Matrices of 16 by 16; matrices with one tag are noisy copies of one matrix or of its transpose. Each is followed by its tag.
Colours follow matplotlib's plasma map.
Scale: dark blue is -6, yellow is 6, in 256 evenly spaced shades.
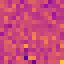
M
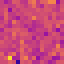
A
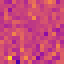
A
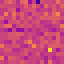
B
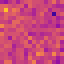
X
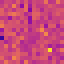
B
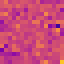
M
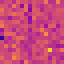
B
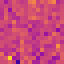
A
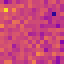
X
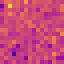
X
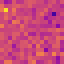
X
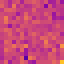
M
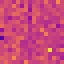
B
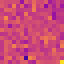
M
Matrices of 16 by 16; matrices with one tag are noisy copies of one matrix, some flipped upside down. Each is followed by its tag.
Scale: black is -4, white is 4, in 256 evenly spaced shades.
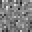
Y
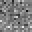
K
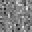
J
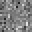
J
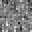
Y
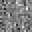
J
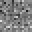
K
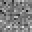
K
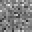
K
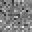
K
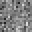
J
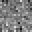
Y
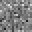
K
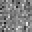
J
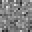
Y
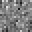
Y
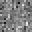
J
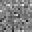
K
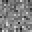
Y
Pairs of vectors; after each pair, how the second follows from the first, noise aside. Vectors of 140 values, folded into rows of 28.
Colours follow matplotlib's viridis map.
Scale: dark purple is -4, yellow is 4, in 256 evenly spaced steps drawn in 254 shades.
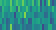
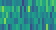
wrapped around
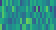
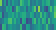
negated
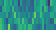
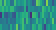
wrapped around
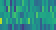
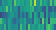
wrapped around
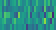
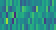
wrapped around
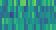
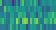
wrapped around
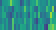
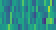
wrapped around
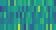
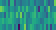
negated
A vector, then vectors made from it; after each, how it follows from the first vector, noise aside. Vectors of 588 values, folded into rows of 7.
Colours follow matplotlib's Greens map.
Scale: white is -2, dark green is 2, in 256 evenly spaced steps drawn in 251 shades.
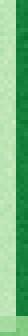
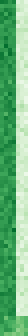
negated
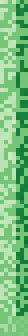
partly zeroed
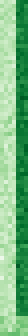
copied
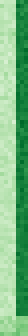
copied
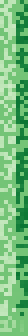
partly zeroed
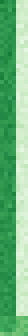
negated
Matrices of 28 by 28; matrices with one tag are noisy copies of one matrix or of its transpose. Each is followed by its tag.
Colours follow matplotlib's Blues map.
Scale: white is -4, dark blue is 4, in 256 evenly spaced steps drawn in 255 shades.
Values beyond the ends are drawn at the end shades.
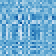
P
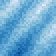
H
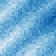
H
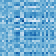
P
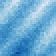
H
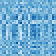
P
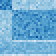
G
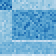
G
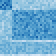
G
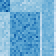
G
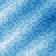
H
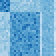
G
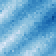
H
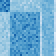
G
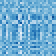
P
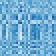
P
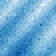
H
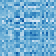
P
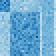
G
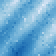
H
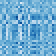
P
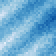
H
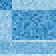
G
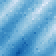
H
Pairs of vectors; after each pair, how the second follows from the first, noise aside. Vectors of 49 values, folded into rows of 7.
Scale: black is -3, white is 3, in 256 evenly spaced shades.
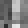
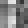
reversed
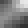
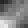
reversed
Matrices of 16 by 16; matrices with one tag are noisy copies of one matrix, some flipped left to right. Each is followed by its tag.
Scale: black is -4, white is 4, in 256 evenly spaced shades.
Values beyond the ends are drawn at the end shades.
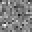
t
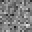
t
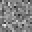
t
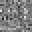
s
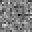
t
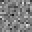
t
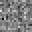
s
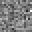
s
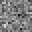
t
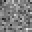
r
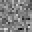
r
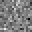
r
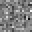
s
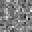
s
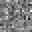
s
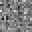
s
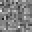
s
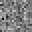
s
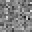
s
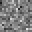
r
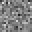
t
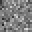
r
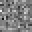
s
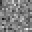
r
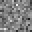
r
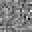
s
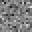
t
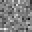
r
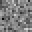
r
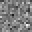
t
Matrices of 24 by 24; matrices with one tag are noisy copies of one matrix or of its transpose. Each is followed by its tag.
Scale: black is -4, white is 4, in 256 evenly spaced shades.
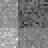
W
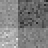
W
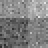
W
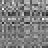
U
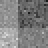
W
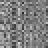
U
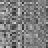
U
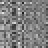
U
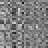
U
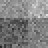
W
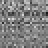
U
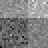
W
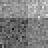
W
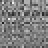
U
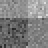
W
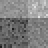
W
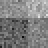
W
